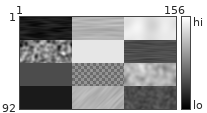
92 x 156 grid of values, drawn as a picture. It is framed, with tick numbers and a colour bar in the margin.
It is made of 4 by 3 panels. Panel 1,1: very low, streaked across, faint in contrast. Panel 1,2: high, streaked across, faint in contrast. Panel 1,3: very high, smooth, faint in contrast. Panel 2,1: middling, blotchy, strong in contrast. Panel 2,2: very high, flat. Panel 2,3: low, streaked across, faint in contrast. Panel 3,1: low, flat. Panel 3,2: middling, checkered. Panel 3,3: high, blotchy. Panel 4,1: very low, flat. Panel 4,2: high, slanting up to the right, faint in contrast. Panel 4,3: low, blotchy, faint in contrast.
